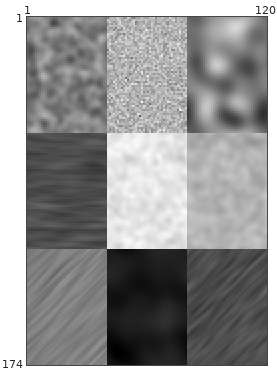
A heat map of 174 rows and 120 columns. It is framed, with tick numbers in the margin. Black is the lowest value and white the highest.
The table splits into 3 rows of 3 panels. Panel 1,1: middling, blotchy. Panel 1,2: high, fine-grained. Panel 1,3: middling, smooth, strong in contrast. Panel 2,1: low, streaked across, faint in contrast. Panel 2,2: very high, blotchy, faint in contrast. Panel 2,3: high, blotchy, faint in contrast. Panel 3,1: middling, slanting up to the right, faint in contrast. Panel 3,2: very low, smooth, faint in contrast. Panel 3,3: low, slanting up to the right, faint in contrast.
